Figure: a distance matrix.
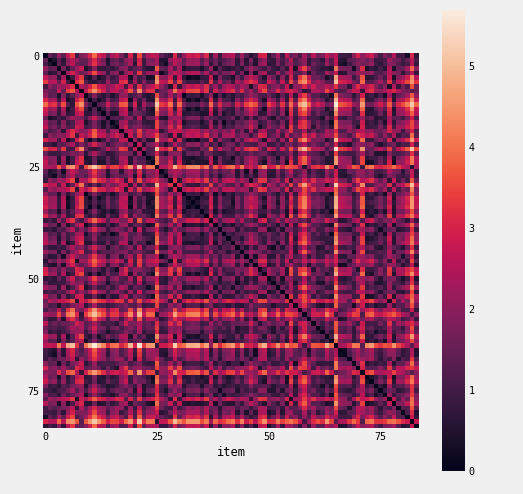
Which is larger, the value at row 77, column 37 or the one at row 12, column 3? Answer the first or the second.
the first
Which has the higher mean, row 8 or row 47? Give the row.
8
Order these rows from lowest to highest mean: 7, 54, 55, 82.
54, 7, 55, 82
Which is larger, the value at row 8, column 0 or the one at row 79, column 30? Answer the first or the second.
the first
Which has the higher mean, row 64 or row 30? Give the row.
30
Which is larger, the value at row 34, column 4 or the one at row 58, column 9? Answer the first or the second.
the second
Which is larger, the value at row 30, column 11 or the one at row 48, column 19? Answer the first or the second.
the first
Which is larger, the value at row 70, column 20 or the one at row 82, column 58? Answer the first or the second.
the first
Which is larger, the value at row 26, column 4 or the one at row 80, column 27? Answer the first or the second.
the second
